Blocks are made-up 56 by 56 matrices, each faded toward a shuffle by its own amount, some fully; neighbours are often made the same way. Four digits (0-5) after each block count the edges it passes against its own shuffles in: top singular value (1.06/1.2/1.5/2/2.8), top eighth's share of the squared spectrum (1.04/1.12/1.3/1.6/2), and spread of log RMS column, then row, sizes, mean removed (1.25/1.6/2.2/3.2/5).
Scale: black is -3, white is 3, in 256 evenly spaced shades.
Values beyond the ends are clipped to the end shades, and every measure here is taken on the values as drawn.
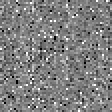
3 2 1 0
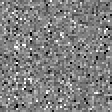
1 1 2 0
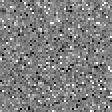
0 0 0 0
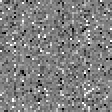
1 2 2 0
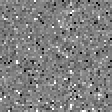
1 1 0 0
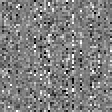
2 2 4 0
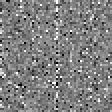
2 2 2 0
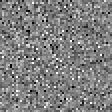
0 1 1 0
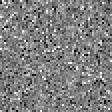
0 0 0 0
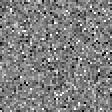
0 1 0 0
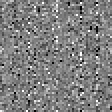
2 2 3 0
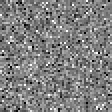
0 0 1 0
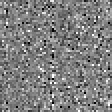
1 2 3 0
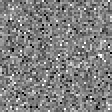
0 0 0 1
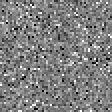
0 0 0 0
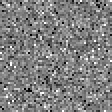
0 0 0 0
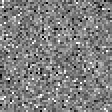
0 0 0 0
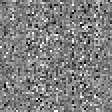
1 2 3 0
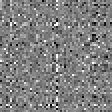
4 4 2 2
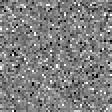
2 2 1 0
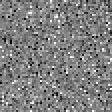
0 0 0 0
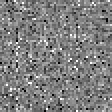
3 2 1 0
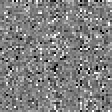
4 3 2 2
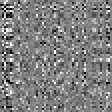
4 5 4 2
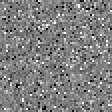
2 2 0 0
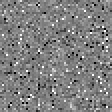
2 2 1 0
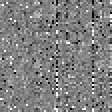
4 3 2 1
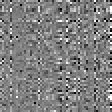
4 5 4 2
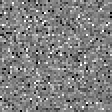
2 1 0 0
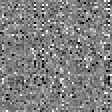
3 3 2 0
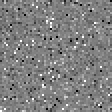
1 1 0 0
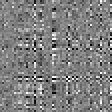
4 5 4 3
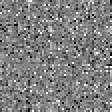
2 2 1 0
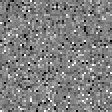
1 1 0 0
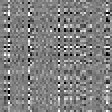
5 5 4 3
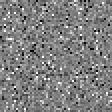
2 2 0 0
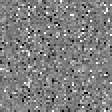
2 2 1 0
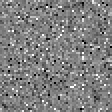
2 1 0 0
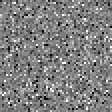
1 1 0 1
